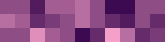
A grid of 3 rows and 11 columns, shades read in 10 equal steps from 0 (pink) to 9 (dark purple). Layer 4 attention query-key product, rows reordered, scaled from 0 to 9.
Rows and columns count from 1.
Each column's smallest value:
3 4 1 4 4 3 5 0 3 5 5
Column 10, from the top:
5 5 7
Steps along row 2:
up up down down down up up up down up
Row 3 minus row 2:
2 1 -6 -2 0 6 2 -7 -5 2 -1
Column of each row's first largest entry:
8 9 6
